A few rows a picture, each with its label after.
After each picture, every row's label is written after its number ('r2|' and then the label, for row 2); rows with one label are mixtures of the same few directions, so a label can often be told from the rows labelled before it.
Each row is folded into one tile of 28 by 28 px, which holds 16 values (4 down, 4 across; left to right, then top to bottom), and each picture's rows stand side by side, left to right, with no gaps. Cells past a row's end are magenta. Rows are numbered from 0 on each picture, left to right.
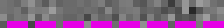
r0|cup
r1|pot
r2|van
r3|cup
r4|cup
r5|pot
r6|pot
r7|van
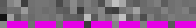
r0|cup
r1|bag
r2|pot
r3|cup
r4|van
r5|cup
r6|cup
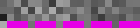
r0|cup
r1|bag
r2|van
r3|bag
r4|van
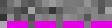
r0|pot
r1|bag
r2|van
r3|pot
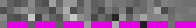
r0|bag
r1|cup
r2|bag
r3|cup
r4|pot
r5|cup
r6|van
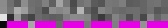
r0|pot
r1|cup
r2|pot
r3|bag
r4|van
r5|pot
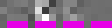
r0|bag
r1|bag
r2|bag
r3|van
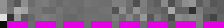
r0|pot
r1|bag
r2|van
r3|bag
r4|bag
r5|cup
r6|bag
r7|van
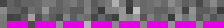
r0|van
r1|pot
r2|pot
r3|cup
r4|pot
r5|pot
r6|pot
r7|pot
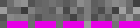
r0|bag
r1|van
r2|bag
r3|cup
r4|bag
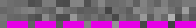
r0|bag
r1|van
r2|van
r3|pot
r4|cup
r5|pot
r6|pot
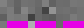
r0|pot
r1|cup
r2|van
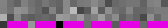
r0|pot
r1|cup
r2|cup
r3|bag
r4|pot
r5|cup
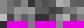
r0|pot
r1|van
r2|van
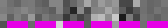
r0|pot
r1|cup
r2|cup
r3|van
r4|cup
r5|bag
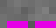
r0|pot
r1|cup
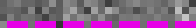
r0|pot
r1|bag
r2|cup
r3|bag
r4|bag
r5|bag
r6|bag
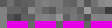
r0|van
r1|bag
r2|cup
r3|bag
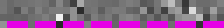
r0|cup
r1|bag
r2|cup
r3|pot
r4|bag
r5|bag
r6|pot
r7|pot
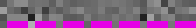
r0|bag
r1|pot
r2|bag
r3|pot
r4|bag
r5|cup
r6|bag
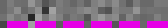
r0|cup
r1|pot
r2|pot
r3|bag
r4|pot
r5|van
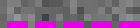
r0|bag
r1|van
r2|pot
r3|cup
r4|bag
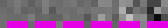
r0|pot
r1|pot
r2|cup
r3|van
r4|bag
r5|bag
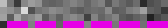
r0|pot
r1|van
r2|bag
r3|cup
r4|bag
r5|van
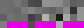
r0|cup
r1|van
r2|pot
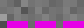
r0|cup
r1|bag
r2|bag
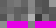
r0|pot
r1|cup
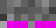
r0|pot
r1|pot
